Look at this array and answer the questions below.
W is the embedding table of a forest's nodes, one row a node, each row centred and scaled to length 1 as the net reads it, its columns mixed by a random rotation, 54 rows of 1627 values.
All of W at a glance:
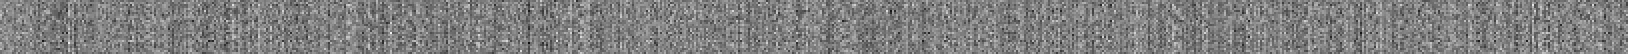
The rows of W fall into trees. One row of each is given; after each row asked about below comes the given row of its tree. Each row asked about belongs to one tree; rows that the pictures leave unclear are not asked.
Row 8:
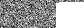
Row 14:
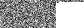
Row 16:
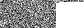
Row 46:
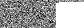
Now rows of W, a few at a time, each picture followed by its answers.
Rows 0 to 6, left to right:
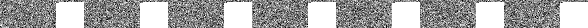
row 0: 16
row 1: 46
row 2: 8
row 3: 14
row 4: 46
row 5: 46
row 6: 14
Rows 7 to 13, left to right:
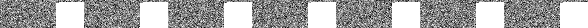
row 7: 46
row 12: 14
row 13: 14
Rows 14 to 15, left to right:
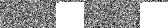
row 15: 16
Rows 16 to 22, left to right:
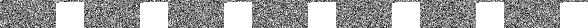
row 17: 8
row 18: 16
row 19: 8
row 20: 46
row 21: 46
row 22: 8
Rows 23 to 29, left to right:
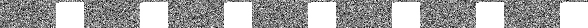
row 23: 46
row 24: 46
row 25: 14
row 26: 46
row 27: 14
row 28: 14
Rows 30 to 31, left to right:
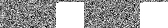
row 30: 14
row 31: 46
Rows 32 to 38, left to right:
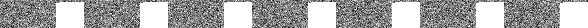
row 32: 8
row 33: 8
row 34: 46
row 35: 14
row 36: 46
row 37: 46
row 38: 46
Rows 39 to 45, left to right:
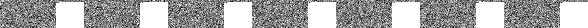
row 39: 14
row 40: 8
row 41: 8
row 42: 14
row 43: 14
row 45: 14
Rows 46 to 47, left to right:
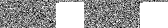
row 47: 14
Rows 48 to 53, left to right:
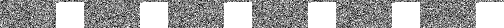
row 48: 16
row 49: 14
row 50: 8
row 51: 14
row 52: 8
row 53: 46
